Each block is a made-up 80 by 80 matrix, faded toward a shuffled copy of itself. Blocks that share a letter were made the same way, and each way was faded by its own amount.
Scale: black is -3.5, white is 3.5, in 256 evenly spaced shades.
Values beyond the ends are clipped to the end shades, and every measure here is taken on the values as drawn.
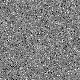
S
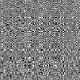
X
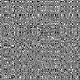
X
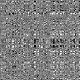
X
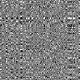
X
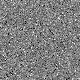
S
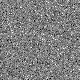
S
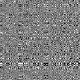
X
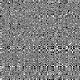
X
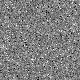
S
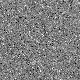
S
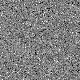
S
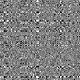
X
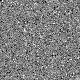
S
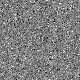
S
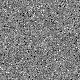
S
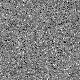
S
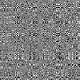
X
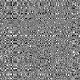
X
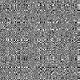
X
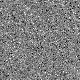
S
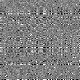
X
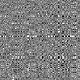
X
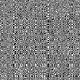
X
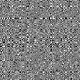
X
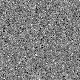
S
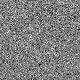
S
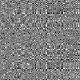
X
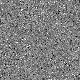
S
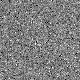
S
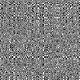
X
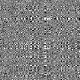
X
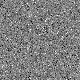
S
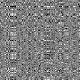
X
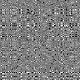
X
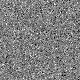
S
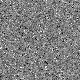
S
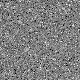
S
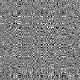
X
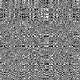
X
